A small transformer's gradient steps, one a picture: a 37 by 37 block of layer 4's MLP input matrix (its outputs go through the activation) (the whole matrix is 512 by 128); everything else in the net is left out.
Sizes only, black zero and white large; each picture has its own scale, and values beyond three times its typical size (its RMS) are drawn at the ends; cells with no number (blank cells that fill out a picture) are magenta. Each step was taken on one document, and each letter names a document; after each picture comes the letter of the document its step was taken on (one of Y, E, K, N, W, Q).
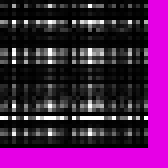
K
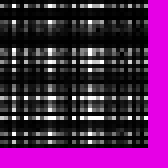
K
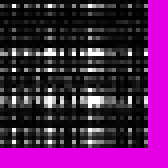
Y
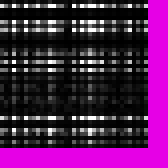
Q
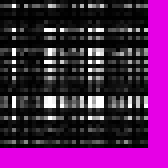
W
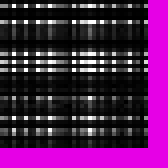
Q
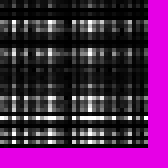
K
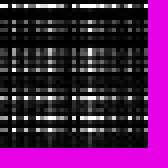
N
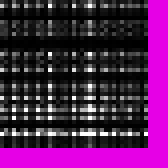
Q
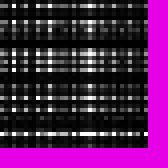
Q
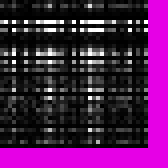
Y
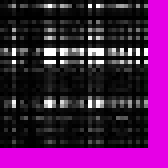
W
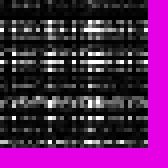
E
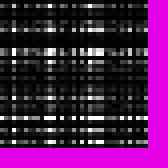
N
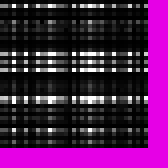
N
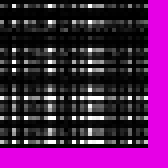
K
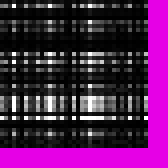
Y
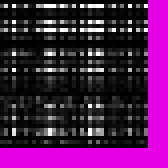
W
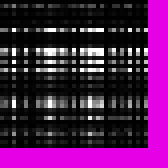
W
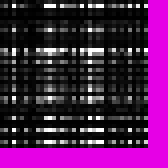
Y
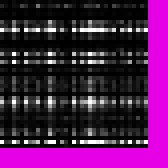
E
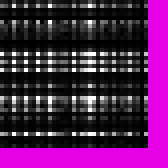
Q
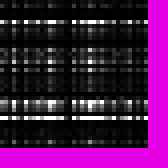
K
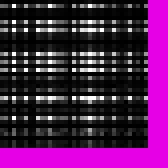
Y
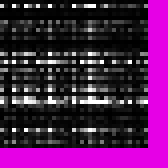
E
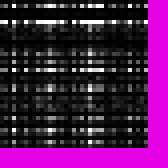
N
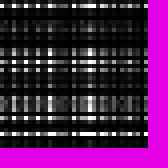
Q
